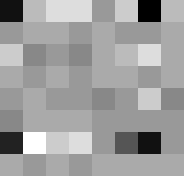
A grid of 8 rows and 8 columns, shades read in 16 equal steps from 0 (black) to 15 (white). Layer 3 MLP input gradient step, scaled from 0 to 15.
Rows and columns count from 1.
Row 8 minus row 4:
0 0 0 0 0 0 1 0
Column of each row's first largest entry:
3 2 7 1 7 2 2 1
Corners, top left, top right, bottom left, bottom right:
1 11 10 10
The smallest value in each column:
1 8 9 8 8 5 0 8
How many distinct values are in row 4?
2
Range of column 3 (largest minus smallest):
4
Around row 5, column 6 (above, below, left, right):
10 9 8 12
